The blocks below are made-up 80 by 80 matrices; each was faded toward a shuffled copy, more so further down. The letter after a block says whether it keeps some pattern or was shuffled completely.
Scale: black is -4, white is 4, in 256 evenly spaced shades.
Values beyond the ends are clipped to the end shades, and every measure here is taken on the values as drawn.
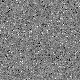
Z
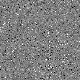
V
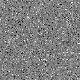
V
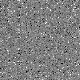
V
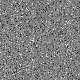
Z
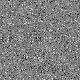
V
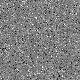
Z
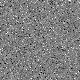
Z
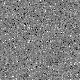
V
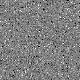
V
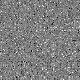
V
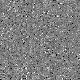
V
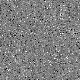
V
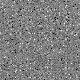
V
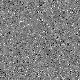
V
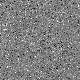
Z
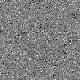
V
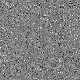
V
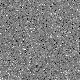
Z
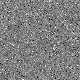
Z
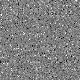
V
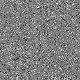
V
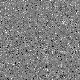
V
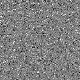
V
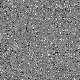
V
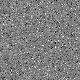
Z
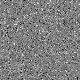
Z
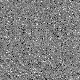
V
